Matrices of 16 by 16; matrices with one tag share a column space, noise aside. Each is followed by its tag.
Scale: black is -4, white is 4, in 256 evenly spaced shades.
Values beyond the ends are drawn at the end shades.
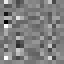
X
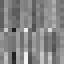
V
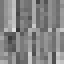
V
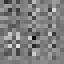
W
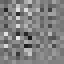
W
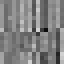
V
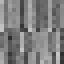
V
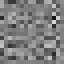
X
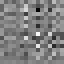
W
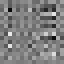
W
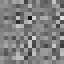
X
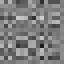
X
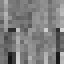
V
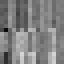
V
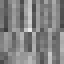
V
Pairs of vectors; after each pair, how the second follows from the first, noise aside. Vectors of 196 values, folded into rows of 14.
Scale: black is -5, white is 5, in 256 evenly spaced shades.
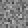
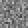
negated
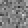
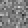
negated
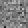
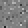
partly zeroed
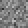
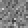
negated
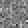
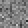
negated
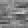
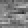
negated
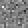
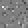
partly zeroed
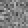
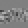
partly zeroed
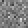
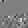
partly zeroed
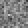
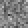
negated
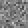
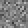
negated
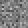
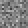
negated
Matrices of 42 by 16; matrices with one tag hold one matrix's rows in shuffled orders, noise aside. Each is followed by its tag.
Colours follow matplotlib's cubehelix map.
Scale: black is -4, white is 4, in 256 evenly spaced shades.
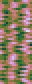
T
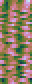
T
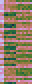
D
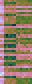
D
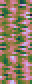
T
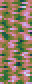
T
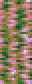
T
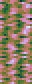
T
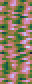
T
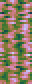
T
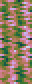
T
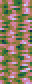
T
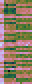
D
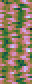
T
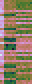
D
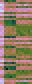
D
